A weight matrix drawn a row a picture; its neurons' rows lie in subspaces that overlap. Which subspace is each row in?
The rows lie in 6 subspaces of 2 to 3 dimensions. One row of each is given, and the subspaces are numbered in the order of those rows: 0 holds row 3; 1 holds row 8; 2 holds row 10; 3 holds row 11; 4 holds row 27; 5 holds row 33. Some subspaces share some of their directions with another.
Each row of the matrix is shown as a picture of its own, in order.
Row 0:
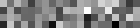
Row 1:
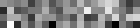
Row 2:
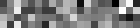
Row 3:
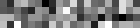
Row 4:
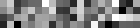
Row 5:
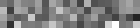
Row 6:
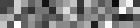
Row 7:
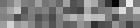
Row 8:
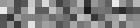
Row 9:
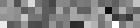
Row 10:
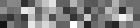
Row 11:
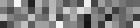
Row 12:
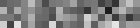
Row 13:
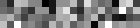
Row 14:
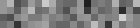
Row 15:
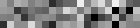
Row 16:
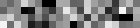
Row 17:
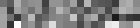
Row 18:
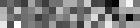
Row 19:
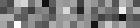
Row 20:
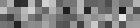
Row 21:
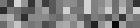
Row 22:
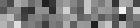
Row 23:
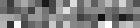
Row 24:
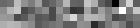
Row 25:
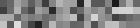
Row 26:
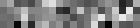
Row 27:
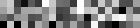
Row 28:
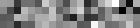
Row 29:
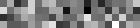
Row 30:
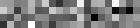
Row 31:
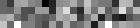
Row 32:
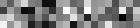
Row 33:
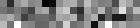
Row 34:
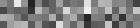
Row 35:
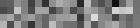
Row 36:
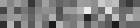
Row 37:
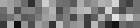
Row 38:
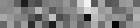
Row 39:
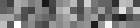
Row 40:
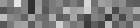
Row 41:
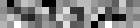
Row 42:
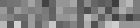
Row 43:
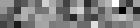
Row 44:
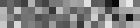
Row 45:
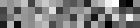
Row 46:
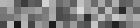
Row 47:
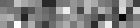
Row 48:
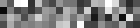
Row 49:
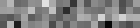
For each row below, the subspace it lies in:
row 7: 0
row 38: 4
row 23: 0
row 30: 1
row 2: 5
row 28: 0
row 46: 4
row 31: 5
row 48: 4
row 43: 0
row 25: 1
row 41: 5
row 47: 1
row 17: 3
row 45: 4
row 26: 1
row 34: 3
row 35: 1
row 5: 3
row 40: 3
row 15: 1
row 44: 4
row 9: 2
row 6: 5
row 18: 4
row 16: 2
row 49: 0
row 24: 0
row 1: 3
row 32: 2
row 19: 4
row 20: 4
